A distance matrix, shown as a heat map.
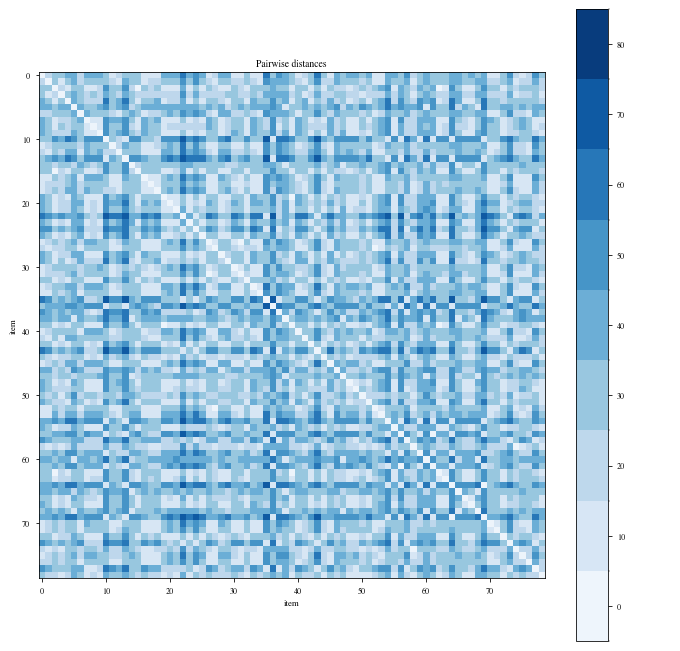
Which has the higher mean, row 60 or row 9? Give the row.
60
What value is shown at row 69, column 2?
50
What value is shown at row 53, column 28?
40
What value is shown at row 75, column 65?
40
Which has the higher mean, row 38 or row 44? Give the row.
38
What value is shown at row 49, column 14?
30
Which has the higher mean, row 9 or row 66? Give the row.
9
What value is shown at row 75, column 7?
40
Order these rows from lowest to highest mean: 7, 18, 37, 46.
7, 18, 46, 37
